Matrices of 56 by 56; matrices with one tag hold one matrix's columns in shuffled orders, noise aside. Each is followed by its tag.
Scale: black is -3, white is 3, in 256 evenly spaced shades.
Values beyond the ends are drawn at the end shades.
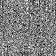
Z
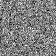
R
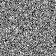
R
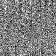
Z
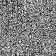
Z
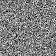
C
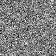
C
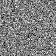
C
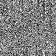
Z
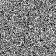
R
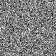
R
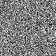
R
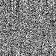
Z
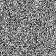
R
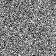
C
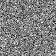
C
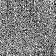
Z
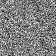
C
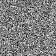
C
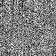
Z
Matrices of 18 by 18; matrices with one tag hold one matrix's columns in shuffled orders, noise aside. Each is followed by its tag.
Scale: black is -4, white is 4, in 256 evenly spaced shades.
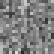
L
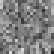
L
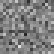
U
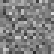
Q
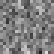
L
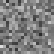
U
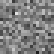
Q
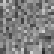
L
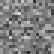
Q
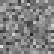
U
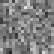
L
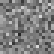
U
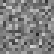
U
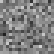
U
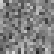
L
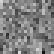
L
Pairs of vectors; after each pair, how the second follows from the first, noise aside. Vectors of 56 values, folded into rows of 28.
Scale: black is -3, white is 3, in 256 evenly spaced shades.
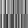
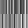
reversed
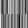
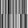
reversed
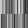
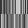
sign-scrambled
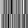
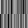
sign-scrambled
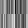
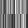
negated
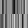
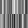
negated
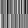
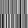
reversed
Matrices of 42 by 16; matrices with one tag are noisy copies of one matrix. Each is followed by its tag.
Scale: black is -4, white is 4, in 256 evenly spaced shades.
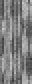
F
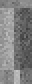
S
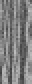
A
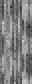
F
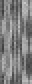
F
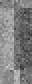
S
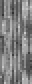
F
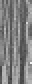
A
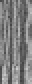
A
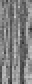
A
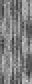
F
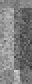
S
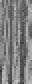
A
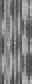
F
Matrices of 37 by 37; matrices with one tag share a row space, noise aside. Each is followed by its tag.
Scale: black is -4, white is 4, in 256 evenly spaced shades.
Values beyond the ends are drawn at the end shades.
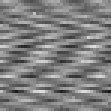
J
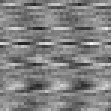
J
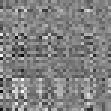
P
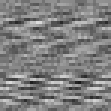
J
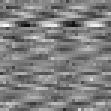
J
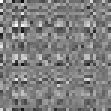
P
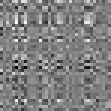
P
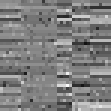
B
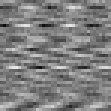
J
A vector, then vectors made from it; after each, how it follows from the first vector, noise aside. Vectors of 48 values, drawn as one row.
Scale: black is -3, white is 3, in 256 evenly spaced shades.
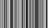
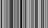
reversed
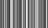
negated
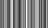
negated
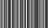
sign-scrambled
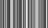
negated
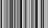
reversed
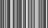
negated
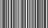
sign-scrambled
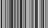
reversed
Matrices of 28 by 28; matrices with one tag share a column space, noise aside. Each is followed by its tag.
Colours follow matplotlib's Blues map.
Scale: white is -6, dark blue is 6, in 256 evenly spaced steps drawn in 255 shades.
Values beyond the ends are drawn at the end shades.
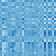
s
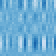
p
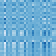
s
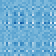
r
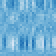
p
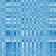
s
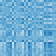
s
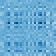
r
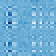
r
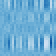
p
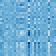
s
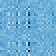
r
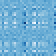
r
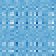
r
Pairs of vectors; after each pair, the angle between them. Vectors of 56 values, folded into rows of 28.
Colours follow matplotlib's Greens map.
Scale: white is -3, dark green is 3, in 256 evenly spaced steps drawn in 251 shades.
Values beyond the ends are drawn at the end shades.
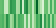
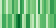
orthogonal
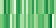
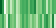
partly opposed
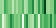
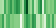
orthogonal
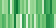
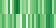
nearly parallel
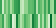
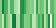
nearly opposite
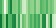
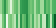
nearly opposite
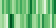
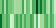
partly opposed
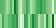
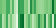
nearly opposite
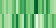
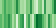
nearly opposite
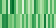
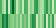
nearly parallel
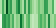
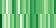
nearly opposite
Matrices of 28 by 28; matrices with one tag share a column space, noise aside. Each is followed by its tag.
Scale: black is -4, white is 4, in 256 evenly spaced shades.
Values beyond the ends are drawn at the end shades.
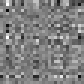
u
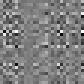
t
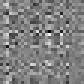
t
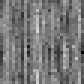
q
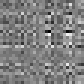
t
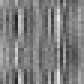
q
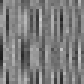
q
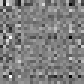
u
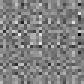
t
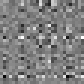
u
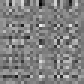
u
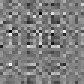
t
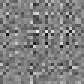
t
